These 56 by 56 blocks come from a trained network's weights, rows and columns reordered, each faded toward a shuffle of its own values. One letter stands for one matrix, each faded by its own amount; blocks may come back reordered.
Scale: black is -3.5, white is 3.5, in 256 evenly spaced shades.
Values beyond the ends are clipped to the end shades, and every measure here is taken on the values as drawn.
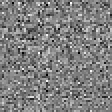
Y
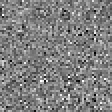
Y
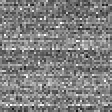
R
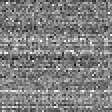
R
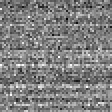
R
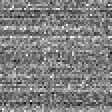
R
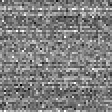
R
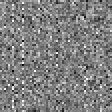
Y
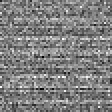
R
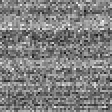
R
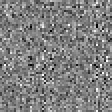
Y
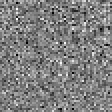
Y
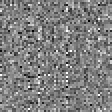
Y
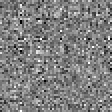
Y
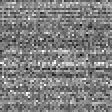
R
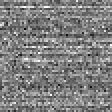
R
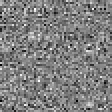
Y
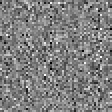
Y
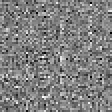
Y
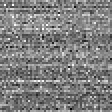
R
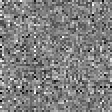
Y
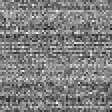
R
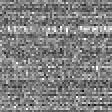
R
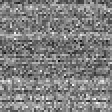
R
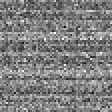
R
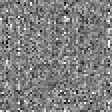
Y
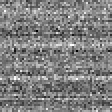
R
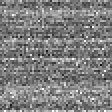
R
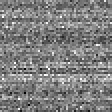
R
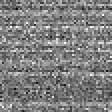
R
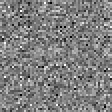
Y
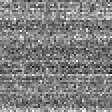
R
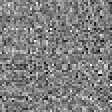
Y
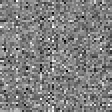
Y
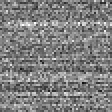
R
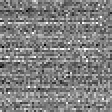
R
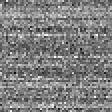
R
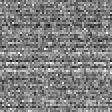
R
